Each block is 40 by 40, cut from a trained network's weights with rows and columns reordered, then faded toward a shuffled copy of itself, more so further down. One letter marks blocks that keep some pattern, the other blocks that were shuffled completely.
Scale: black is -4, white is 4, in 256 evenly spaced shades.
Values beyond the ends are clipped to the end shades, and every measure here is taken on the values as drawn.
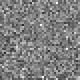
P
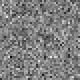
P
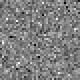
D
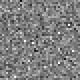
D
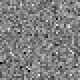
D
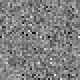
P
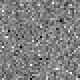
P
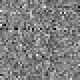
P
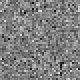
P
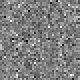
P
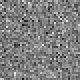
P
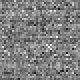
P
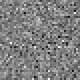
P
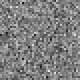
D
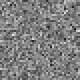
D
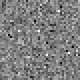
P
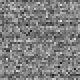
P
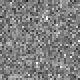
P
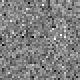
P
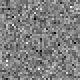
D
